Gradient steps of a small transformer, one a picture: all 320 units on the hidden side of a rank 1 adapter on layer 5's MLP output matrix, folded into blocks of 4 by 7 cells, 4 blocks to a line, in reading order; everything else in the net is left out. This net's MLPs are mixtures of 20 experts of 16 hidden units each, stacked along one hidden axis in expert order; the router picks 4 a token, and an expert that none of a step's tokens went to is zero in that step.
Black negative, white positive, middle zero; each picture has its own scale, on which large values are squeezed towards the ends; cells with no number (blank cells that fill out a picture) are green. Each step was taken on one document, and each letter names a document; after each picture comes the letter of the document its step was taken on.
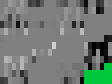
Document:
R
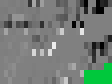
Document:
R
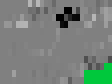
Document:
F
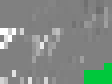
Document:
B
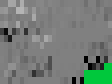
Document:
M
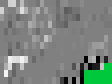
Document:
M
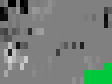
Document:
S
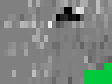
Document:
F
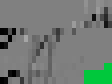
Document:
B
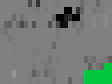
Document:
F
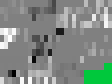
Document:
B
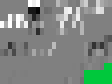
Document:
R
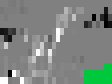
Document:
B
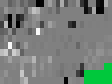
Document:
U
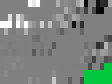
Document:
R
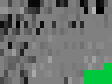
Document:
U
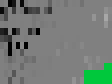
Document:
S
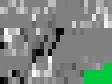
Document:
B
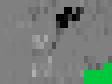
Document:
F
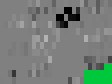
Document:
F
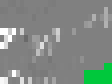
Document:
B
